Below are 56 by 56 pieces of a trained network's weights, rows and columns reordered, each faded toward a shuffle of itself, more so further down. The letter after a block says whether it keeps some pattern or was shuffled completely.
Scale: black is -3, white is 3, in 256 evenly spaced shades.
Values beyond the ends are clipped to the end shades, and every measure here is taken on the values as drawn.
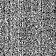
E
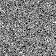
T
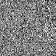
E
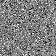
T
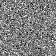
T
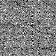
E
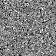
T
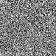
E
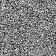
T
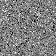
T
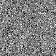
E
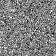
T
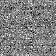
E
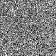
E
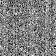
E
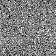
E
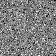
T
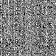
E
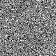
E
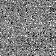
E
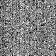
E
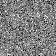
T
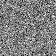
T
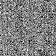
E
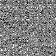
E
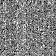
E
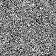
E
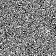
T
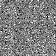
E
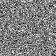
E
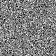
T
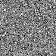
T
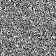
T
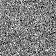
T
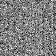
E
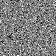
T
